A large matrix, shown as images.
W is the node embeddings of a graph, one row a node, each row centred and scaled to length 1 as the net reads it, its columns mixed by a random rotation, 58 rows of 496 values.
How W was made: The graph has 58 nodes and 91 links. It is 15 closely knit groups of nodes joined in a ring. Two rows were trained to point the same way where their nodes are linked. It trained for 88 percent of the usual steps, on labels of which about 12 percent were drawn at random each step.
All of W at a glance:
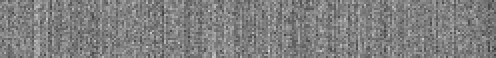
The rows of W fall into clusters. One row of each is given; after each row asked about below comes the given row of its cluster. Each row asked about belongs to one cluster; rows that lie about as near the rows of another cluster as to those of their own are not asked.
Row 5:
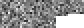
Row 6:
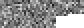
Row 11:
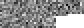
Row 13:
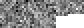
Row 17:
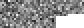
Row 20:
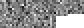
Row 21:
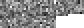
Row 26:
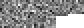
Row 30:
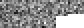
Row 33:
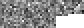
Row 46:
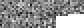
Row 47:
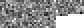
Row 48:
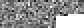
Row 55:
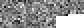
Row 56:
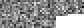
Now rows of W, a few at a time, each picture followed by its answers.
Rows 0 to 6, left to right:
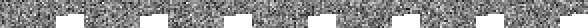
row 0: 56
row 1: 11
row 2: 11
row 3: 46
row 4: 33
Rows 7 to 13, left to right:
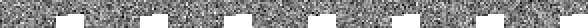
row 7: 5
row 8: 26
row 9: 56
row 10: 48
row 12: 55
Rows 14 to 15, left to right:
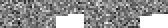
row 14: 55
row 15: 5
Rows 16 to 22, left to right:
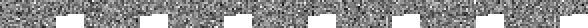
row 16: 30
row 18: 6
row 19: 46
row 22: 20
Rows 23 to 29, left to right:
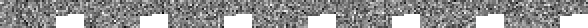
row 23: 13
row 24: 11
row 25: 20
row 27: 56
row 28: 6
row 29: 17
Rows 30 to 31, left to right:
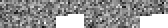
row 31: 11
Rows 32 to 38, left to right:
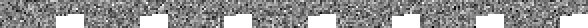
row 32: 13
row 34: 20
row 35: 30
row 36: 33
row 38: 48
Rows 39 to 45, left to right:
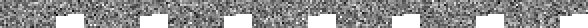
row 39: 21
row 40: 17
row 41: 5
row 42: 47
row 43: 5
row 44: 21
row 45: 17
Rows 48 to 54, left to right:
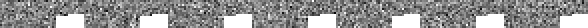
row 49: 33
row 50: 47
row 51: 26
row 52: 6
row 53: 30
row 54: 21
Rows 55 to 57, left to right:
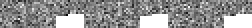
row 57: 55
